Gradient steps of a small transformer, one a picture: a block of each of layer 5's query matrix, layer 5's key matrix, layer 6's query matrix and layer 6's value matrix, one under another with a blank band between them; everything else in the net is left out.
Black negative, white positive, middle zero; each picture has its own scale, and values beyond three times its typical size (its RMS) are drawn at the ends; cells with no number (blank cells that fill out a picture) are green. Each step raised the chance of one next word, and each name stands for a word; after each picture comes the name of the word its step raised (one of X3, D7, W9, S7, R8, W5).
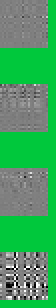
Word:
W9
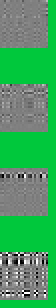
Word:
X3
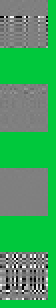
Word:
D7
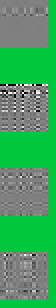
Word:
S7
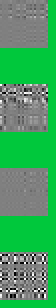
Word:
S7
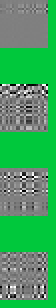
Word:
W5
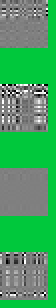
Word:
X3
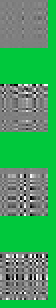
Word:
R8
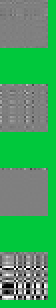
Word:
W9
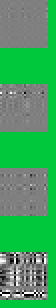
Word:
X3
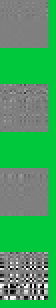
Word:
W9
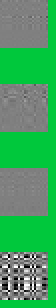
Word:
D7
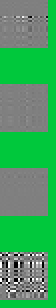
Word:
S7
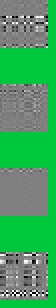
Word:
X3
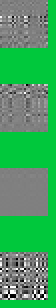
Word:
W5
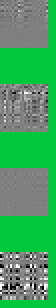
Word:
D7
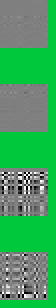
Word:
W5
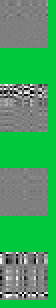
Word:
X3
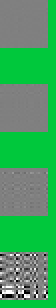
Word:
W5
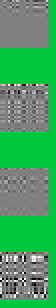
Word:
R8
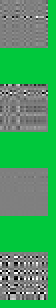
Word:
R8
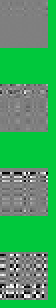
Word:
W5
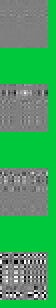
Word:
X3
